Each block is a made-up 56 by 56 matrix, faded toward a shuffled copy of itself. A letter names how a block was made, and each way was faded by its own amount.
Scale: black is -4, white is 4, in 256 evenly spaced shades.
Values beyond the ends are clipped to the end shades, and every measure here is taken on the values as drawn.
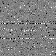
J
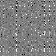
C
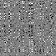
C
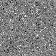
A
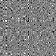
C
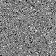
A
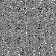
A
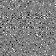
J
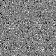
A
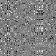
C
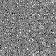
A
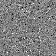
A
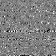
J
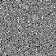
A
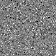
A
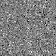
A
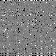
J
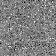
A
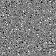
A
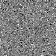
A
